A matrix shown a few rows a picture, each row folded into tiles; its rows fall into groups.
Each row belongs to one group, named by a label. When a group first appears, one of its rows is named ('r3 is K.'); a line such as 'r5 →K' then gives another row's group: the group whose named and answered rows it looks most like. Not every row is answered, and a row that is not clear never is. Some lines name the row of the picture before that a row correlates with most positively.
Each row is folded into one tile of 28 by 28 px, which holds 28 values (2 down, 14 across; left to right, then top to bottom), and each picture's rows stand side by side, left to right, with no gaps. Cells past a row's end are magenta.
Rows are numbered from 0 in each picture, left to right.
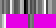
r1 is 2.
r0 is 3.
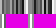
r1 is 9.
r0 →9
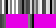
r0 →2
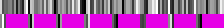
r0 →9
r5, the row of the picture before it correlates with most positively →0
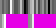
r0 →3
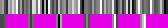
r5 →3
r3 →2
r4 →9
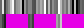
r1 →2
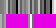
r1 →9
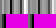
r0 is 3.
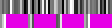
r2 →2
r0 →3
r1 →9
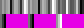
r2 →3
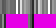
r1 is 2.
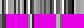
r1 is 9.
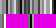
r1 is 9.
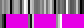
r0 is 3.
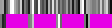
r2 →9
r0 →2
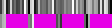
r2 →2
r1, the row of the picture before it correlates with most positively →1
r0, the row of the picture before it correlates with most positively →1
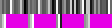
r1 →3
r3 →9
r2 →9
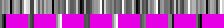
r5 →2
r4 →3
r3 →2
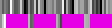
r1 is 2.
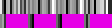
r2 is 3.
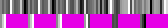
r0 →3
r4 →2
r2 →3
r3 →9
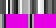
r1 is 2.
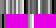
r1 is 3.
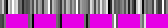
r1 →2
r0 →2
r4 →9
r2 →2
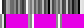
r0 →9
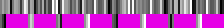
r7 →3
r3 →3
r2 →9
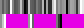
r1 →9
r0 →3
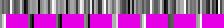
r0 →3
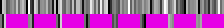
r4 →2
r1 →9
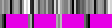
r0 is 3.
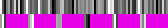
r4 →9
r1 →3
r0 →9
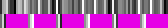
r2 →9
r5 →3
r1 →3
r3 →3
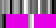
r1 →3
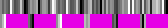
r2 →3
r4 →2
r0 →3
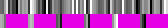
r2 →2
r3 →9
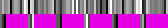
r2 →2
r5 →9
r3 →9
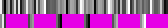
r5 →3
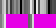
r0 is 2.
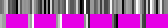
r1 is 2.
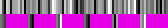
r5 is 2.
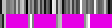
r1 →9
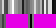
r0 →2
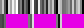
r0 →2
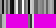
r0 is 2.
